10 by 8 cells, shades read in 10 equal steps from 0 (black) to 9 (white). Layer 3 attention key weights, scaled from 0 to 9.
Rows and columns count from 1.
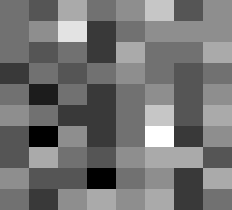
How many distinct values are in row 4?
4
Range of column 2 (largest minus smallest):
6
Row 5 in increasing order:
1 2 3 4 4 4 5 5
